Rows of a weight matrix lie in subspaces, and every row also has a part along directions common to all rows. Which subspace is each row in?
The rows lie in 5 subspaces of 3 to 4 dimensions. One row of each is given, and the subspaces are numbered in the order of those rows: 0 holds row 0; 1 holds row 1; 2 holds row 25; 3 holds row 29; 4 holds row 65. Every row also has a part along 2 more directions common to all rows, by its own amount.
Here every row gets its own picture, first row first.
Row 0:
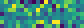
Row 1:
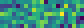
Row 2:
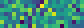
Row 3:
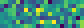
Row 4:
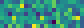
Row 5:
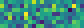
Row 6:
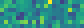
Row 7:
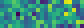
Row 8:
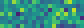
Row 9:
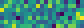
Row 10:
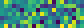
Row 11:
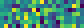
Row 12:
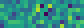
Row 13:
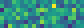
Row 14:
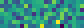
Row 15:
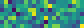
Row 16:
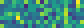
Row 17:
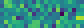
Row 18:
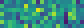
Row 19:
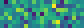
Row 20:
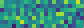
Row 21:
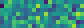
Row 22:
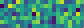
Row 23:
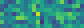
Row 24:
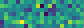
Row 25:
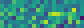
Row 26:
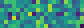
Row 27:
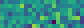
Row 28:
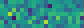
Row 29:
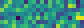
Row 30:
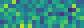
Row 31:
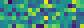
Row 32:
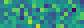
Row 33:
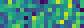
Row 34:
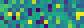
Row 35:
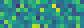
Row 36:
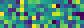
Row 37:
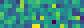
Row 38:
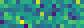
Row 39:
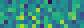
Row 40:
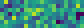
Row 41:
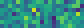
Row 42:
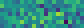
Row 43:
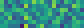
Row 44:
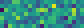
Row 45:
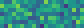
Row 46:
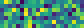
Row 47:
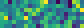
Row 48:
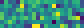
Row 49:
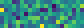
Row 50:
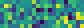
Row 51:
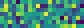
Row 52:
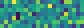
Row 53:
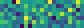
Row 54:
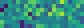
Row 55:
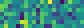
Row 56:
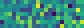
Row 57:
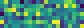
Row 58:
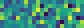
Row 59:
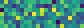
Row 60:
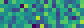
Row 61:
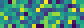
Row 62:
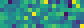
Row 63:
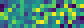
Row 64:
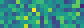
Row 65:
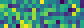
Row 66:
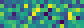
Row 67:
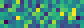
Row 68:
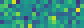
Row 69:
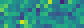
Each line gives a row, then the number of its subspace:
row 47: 2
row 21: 1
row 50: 2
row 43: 1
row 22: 4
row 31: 2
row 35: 0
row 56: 3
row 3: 0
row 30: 4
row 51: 0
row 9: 3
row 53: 4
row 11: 4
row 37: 0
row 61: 2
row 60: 0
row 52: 2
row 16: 3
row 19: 1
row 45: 1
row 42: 3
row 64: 4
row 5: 1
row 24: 3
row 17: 0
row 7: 2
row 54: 4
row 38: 3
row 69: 4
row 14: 1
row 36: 0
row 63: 1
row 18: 3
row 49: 1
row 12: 3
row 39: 4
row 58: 3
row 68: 4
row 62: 2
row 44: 1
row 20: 3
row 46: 0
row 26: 2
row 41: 4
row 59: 1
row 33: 2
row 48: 0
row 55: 4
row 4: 0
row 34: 2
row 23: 4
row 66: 3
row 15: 2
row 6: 4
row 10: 1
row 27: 0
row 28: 2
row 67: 0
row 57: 0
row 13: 1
